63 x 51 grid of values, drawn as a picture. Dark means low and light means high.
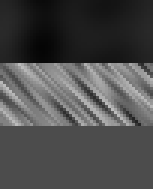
The table splits into 3 rows of 1 panel. Panel 1,1: very low, smooth, faint in contrast. Panel 2,1: middling, slanting down to the right, strong in contrast. Panel 3,1: low, flat.
